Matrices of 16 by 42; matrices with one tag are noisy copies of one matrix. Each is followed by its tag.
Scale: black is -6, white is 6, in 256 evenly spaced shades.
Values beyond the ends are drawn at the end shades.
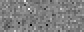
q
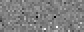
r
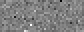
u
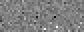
r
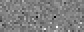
r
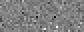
r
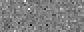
q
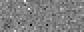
q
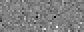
r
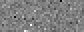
u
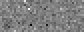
q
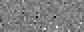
r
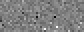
r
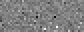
r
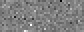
u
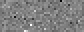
u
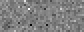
q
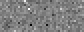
q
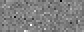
u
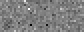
q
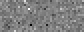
q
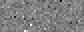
u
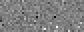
r
